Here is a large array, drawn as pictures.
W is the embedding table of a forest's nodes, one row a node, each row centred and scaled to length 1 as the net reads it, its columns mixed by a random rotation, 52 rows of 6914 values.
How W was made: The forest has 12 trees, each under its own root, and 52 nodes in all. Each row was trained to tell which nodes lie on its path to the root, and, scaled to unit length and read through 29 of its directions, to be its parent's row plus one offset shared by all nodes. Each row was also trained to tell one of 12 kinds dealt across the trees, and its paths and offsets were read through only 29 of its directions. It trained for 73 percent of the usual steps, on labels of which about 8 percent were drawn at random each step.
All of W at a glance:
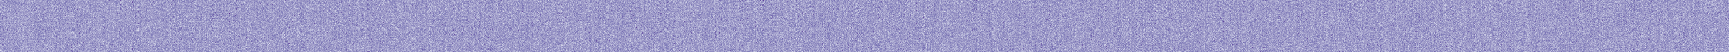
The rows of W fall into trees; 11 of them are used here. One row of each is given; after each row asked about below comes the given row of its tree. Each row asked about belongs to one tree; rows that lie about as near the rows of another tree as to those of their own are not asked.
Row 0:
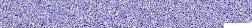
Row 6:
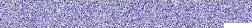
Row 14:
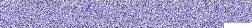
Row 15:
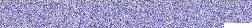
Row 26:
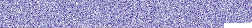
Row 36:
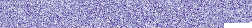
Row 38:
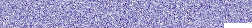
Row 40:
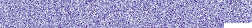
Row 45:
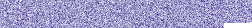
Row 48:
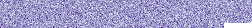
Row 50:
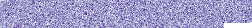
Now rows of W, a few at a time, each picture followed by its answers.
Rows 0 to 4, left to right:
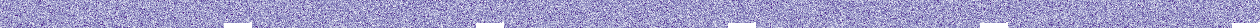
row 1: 48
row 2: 48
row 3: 6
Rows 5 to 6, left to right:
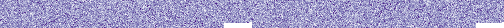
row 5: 0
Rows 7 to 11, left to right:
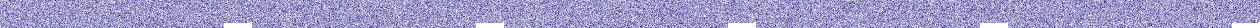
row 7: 45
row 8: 0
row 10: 6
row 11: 6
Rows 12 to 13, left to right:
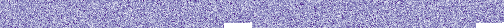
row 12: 40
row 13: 38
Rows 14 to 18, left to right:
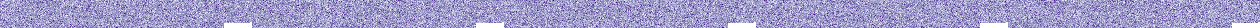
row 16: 14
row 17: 45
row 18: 15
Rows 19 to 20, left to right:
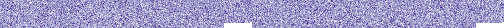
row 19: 26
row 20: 14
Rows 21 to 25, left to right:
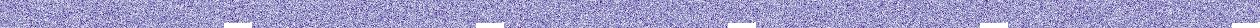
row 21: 36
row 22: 38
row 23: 6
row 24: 38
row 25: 50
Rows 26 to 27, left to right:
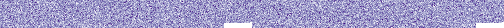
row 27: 36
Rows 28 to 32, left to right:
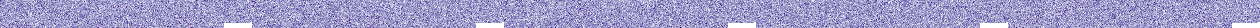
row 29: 0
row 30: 0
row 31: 38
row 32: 40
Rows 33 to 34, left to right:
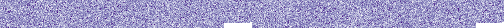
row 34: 26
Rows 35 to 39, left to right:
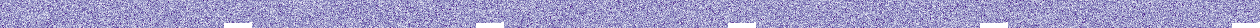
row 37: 48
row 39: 0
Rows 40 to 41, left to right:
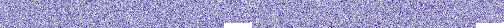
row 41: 15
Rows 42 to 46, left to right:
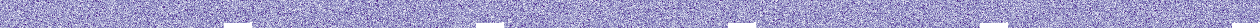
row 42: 50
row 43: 36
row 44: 15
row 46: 48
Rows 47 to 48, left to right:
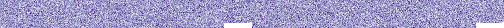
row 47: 36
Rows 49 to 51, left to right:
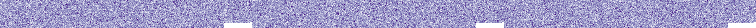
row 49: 48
